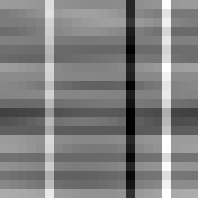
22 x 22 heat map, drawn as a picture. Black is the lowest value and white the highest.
The centre is the ninth with the lowest average. The bottom right is the ninth with the highest average. Columns 6, 15 and 19 stand out from the rest. There is no overall slope.
